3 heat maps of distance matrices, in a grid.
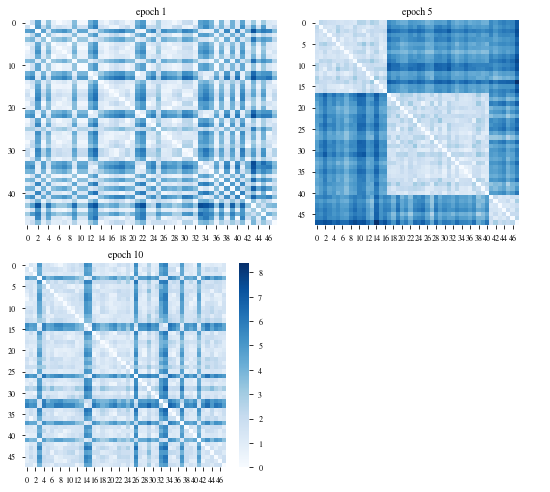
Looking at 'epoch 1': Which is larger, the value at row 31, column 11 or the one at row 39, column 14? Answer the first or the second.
the second
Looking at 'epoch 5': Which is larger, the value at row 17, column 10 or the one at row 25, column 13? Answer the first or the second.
the first
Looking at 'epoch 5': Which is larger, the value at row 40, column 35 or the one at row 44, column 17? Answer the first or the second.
the second
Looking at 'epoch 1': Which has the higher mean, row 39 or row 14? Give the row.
39
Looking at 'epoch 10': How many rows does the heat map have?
48
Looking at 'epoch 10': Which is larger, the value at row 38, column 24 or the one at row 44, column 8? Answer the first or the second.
the first
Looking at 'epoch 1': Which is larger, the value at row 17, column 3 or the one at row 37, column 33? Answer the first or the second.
the first
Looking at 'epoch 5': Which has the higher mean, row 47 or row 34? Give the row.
47
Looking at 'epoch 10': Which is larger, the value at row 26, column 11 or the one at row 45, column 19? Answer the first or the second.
the first
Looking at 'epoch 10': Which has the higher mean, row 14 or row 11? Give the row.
14
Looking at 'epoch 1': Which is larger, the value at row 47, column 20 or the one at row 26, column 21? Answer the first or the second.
the second
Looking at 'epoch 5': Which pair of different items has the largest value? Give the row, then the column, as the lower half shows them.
47, 14
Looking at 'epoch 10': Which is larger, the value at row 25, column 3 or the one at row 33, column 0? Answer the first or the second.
the second
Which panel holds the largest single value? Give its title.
epoch 5
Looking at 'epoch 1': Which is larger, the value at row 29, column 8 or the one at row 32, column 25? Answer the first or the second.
the second
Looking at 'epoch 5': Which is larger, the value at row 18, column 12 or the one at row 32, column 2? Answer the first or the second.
the second
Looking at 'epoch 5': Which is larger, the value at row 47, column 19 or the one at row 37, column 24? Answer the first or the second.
the first
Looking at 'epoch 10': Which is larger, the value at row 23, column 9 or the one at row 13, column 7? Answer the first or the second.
the second
